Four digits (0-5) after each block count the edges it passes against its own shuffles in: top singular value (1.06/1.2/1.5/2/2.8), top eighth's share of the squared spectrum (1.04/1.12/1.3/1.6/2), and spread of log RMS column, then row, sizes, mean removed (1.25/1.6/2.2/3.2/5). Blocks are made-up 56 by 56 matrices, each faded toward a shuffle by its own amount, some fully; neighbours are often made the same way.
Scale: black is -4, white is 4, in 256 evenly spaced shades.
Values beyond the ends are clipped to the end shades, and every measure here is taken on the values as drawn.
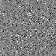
3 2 1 1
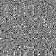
4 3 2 2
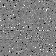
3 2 0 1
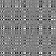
5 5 3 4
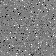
1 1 0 0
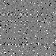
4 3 1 1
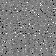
3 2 1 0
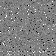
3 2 0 1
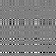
5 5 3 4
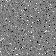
1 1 0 0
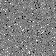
1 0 0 0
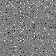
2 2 0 1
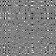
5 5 3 3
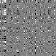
4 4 3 2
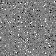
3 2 1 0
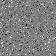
0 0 0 0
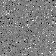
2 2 1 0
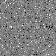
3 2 1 0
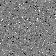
0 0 0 0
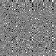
4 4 2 2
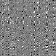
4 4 2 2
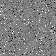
0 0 0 0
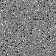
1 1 0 0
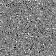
0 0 0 0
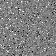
0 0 0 0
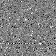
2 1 0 2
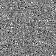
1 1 0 2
